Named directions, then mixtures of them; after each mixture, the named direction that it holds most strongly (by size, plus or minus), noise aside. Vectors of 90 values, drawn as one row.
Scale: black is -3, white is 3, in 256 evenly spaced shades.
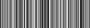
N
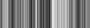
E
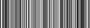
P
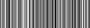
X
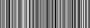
X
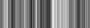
E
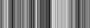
E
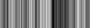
E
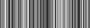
X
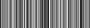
N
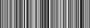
N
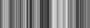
E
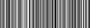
X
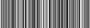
N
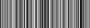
N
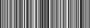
N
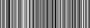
X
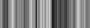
E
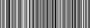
X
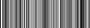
P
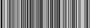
P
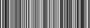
P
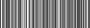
X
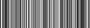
P
